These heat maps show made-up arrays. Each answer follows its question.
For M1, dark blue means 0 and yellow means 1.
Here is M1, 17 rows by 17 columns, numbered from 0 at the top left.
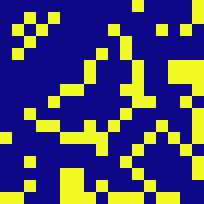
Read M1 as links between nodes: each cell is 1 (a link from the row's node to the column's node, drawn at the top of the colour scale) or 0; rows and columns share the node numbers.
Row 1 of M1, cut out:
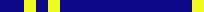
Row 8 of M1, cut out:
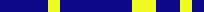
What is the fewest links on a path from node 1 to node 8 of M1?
2
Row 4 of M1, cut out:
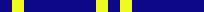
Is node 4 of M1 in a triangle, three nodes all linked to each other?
no
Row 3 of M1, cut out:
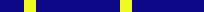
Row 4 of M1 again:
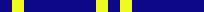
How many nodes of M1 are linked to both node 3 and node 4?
1
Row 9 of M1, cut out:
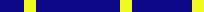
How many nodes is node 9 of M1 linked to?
3
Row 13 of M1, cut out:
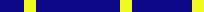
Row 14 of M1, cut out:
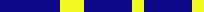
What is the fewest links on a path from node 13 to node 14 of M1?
2
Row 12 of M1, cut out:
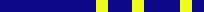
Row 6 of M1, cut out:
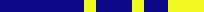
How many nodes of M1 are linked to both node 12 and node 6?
2
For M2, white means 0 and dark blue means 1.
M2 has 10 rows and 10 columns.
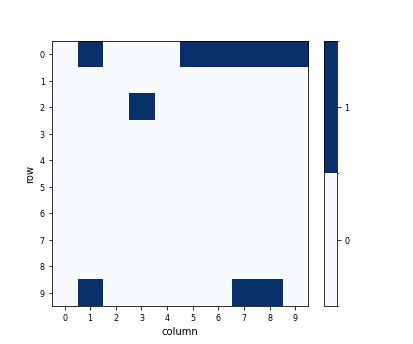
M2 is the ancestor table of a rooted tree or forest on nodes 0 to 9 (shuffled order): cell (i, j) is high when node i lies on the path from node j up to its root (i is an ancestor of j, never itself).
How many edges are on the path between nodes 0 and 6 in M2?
1
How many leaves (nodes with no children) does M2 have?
7
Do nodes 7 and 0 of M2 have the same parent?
no
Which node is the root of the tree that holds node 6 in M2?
0
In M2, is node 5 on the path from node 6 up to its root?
no
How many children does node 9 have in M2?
3
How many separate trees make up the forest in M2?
3
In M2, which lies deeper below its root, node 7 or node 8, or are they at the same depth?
the same depth
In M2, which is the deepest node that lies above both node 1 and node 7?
9
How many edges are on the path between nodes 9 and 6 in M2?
2
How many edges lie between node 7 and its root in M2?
2
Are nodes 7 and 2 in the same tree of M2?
no
